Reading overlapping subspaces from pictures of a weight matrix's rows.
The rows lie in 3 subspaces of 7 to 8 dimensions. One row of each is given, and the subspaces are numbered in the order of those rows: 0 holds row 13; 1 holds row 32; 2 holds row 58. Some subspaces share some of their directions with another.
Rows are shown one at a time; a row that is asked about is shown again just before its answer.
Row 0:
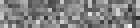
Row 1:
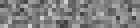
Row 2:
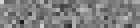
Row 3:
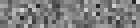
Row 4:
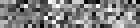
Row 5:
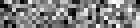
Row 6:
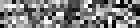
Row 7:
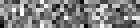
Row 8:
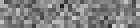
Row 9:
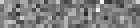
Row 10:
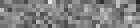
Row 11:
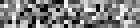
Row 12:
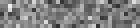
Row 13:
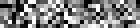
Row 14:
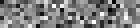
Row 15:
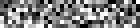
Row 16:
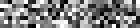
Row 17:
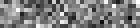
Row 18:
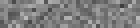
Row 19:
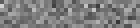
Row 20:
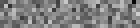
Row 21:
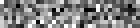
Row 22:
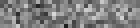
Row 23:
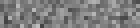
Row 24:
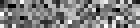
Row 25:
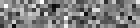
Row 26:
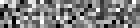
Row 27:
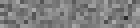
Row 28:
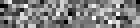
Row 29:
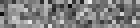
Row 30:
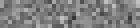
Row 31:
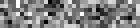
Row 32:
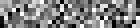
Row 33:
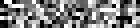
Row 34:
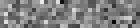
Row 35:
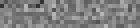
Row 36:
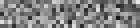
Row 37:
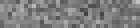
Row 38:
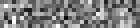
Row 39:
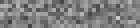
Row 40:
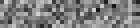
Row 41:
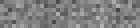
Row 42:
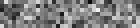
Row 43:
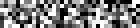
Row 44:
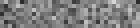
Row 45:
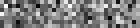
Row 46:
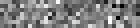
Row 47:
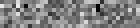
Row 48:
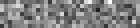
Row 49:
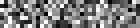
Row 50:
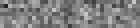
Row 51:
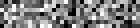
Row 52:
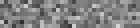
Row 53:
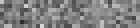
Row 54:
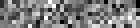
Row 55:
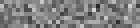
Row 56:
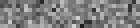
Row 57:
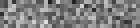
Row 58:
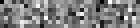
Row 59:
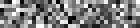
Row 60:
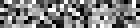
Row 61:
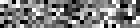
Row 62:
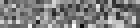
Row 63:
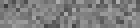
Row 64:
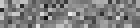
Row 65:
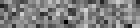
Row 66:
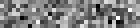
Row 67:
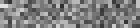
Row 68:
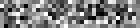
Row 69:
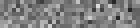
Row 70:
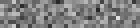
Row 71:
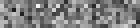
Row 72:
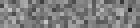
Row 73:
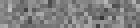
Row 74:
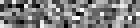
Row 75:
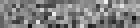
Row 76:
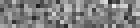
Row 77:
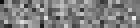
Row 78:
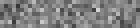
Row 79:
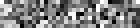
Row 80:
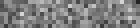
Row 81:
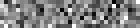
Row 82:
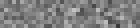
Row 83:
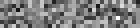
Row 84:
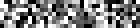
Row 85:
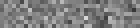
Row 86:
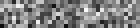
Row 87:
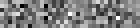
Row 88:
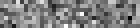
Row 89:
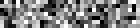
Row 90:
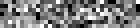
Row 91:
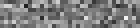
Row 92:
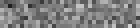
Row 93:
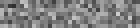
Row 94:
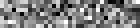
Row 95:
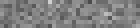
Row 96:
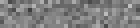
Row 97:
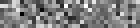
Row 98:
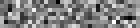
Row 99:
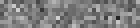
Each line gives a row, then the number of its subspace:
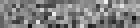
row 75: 0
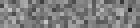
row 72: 0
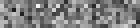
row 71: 1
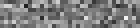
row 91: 2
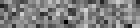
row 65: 2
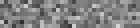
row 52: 2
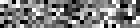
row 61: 2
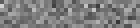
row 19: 2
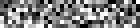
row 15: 1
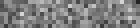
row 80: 2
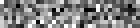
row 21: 0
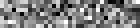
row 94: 1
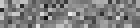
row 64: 2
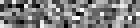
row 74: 2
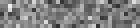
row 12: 1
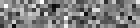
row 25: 1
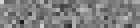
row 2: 2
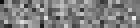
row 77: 2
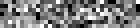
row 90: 1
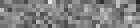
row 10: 1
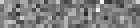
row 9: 1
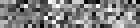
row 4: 1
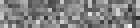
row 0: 0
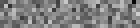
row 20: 1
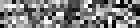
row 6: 0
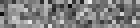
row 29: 1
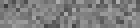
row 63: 1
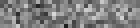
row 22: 0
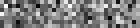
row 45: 1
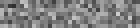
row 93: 0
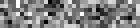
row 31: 1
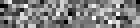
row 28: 2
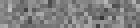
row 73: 1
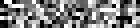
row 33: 2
